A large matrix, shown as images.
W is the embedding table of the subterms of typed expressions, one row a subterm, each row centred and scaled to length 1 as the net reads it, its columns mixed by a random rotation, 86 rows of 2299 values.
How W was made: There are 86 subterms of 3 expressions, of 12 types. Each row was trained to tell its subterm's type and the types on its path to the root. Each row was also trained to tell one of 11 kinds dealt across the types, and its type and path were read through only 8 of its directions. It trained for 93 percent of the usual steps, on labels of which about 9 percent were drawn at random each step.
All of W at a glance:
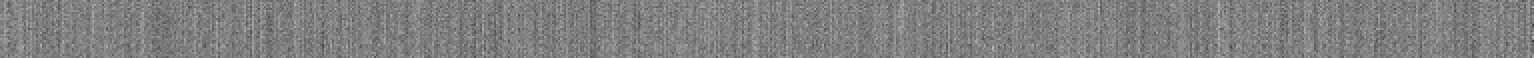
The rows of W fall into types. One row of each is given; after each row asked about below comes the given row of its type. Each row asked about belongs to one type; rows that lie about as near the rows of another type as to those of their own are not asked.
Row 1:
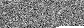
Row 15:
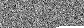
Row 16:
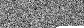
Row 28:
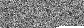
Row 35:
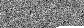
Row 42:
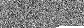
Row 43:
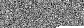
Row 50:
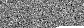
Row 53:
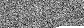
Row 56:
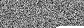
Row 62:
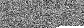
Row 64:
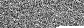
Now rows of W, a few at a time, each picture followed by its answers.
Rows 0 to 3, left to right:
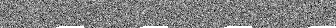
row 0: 15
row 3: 35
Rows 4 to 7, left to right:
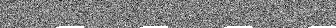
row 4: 16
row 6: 15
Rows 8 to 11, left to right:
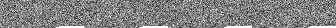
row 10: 16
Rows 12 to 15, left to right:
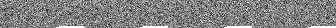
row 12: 28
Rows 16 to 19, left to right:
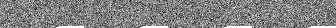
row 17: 16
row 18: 42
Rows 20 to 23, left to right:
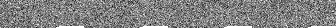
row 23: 42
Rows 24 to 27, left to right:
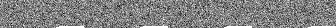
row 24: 15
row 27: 53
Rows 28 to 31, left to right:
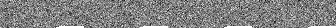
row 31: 50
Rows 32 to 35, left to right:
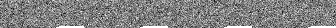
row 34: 62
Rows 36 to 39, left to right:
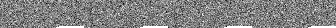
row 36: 15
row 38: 42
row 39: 15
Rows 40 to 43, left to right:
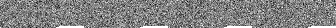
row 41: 50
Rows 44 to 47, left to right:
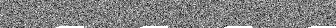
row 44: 64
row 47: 28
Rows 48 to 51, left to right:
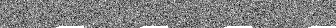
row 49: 16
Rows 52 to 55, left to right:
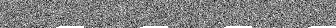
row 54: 35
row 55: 50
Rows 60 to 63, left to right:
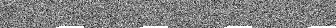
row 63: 50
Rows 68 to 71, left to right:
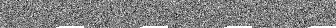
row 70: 42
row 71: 53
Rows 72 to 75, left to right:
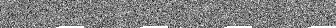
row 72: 42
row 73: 50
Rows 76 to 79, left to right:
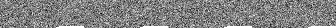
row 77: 1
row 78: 43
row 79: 64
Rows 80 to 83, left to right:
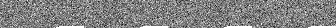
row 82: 53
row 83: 16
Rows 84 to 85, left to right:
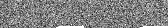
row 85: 28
